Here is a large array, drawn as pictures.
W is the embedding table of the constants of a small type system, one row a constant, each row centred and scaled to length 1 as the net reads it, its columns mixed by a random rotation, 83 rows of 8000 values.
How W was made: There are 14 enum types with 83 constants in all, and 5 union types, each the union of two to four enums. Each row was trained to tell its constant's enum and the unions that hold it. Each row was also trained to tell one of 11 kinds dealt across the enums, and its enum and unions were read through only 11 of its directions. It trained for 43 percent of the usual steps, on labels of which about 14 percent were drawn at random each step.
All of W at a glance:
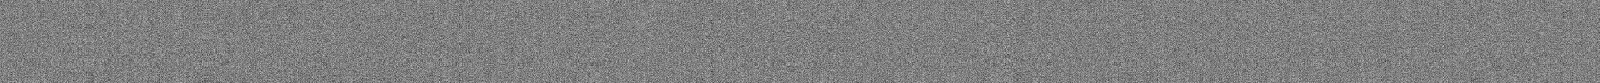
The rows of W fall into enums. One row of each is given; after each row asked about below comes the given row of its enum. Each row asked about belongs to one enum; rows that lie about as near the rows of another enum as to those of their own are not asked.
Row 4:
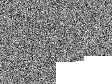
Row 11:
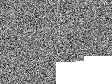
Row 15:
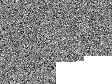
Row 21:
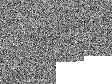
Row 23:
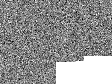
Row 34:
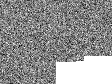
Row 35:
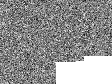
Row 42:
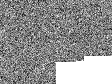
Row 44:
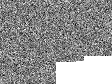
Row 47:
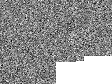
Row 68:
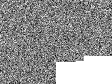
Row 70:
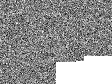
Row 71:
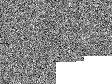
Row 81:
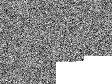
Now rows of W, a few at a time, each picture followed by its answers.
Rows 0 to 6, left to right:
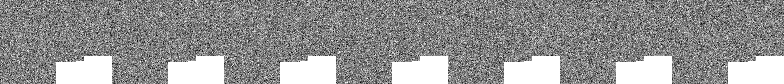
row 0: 35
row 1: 70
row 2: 70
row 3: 47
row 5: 71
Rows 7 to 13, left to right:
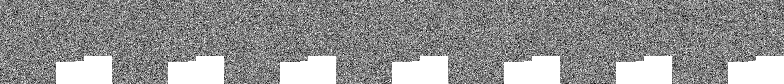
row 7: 68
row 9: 71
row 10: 81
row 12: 47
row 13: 44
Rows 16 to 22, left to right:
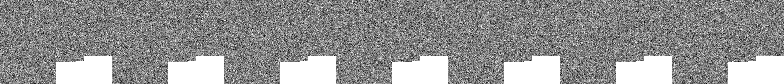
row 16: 47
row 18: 11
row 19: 15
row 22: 34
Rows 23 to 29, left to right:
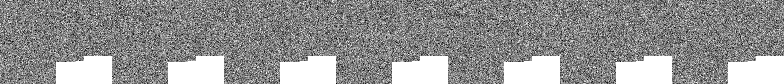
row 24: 44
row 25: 21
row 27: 4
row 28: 21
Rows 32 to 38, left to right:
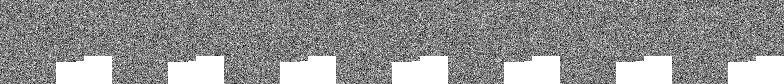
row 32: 21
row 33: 42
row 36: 71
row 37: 47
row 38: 70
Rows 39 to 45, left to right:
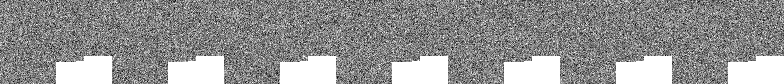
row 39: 23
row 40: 68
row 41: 11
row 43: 35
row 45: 70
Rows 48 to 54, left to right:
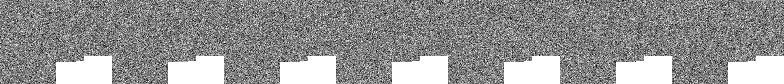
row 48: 21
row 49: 68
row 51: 21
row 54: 68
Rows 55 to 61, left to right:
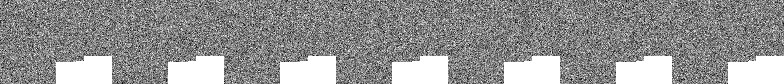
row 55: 4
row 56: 34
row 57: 68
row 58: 71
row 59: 23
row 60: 23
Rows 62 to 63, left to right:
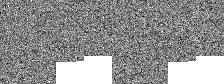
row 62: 35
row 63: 34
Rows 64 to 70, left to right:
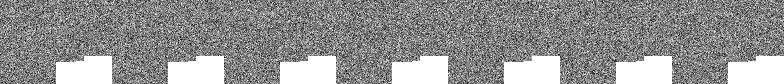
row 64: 11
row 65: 34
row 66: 70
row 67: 42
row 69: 35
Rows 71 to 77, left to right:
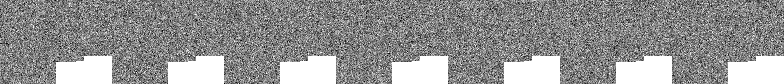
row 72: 44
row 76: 35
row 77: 71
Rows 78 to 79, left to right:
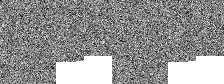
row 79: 23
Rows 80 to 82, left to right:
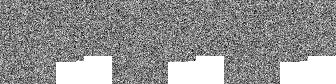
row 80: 23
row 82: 15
